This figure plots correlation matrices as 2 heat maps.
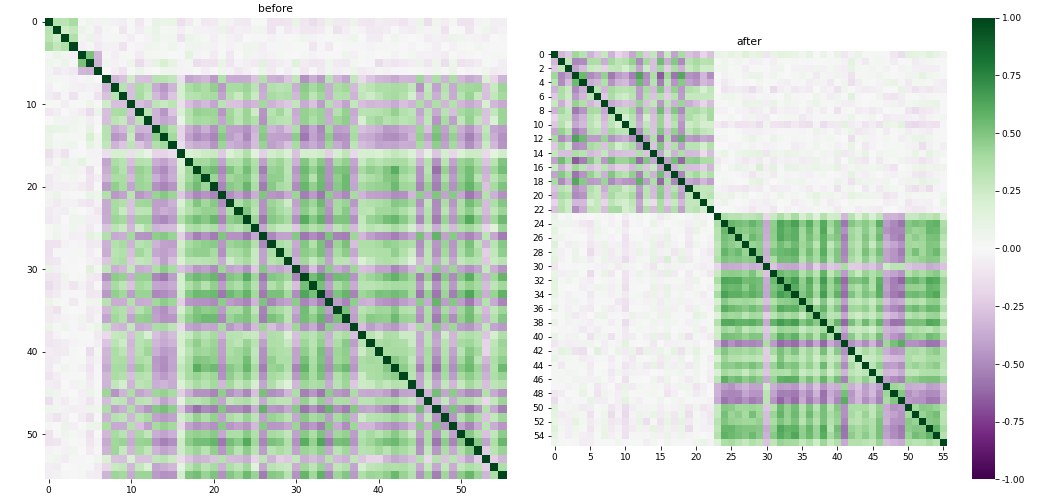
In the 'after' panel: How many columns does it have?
56
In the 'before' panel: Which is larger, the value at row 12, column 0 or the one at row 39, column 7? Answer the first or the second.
the first
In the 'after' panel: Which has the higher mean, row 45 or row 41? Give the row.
45
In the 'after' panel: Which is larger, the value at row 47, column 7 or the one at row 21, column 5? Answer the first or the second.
the second
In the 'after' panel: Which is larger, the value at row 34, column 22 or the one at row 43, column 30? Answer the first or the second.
the first
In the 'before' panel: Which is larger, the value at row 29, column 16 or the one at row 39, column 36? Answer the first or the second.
the second
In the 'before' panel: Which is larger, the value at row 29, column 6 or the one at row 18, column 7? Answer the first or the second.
the first
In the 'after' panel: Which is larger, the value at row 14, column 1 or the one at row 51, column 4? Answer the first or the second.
the second
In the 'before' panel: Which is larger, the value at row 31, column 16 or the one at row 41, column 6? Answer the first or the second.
the first
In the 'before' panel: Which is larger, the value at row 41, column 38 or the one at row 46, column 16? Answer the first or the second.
the first
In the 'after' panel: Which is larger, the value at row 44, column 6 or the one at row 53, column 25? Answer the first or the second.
the second
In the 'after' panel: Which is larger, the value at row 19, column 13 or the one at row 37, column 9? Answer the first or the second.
the first
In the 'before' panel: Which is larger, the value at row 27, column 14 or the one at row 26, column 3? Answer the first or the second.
the second
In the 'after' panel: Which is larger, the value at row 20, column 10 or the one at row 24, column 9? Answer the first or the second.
the first
